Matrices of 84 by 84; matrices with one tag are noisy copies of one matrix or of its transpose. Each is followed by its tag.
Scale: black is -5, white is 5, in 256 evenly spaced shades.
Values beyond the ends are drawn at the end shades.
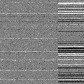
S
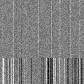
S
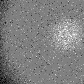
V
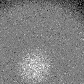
V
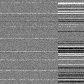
S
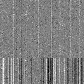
S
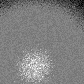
V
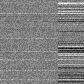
S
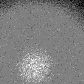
V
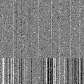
S
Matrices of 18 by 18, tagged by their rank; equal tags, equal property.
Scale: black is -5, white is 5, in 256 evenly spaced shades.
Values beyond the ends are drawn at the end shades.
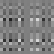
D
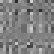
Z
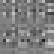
Z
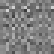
Z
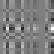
D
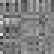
Z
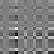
D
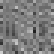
Z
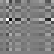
D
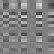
D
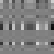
D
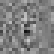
Z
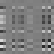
D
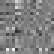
Z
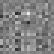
Z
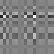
D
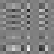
D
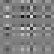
D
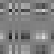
D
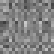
Z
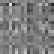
Z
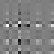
D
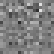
Z
